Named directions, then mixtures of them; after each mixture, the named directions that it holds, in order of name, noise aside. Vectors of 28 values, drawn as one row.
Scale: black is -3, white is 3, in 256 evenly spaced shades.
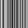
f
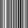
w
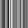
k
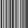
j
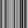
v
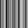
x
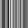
k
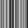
j, k, v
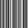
k, x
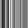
k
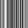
f, w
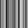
x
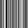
j, x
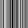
f, j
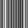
w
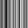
f, w, x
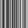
f, k, x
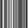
f, v, w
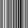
w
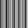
v, x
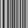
f, k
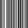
w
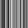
k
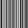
j, v, w
